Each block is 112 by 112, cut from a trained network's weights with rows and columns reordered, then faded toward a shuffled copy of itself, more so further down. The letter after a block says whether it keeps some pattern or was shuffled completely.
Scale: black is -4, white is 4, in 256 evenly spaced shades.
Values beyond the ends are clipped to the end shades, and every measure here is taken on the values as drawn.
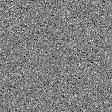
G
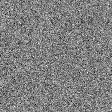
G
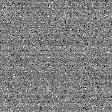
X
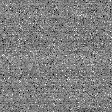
X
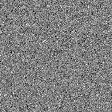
X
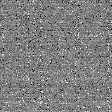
X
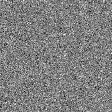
X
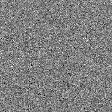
X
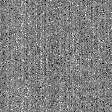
X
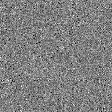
X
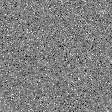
G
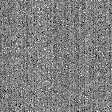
X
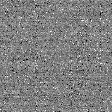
X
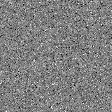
G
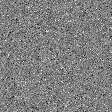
G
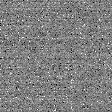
X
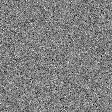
G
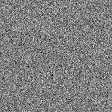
X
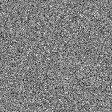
X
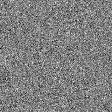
X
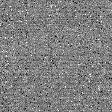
X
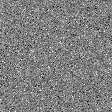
G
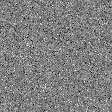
G
